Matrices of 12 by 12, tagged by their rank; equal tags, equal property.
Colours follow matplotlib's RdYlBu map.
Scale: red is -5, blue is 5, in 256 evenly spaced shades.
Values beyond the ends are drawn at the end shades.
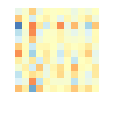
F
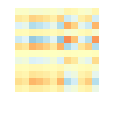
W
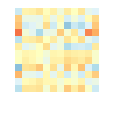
F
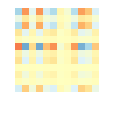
W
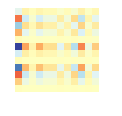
W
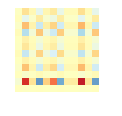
W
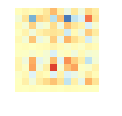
F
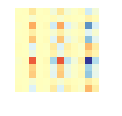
W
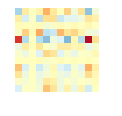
F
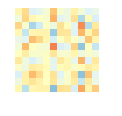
F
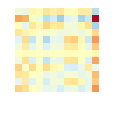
F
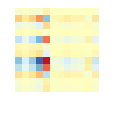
W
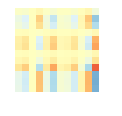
W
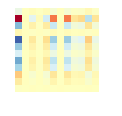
W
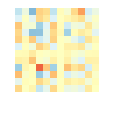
F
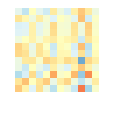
F
